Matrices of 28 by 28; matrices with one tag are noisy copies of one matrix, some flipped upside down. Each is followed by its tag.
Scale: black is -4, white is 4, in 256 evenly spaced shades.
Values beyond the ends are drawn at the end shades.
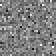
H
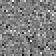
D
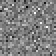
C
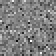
D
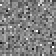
H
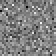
C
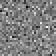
C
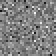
C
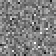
C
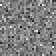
H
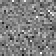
D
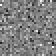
H
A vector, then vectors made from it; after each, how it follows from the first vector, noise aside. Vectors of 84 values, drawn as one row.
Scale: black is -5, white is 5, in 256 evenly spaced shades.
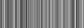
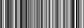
scaled up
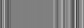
partly zeroed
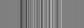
partly zeroed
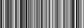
scaled up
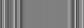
partly zeroed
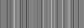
partly zeroed
